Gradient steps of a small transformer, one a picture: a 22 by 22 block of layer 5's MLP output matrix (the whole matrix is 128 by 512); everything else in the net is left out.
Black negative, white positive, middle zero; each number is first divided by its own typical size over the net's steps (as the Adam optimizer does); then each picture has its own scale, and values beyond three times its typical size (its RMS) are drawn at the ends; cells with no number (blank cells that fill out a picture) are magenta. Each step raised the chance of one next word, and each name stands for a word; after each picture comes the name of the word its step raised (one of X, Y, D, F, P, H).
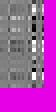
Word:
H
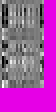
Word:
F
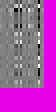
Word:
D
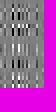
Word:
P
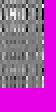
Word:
D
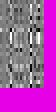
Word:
H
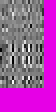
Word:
F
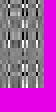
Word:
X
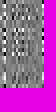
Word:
H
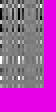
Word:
D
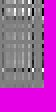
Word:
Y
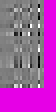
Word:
P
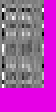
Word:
P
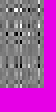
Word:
P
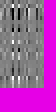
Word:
D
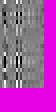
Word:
F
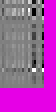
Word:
Y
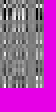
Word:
D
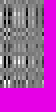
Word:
F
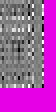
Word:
H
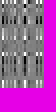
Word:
F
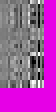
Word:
F
